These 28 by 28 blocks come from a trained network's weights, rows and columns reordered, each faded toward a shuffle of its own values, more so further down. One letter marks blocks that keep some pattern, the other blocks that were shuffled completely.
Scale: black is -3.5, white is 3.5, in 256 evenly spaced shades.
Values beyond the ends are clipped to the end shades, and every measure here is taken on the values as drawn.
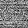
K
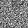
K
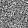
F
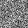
F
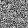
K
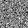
F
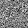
F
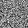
F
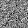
K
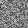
F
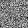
F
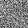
F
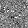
K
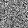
F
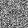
F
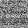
K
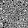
K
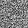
K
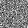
F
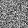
F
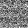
K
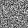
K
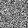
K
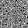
F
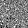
K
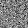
F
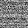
K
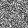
F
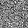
F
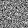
F
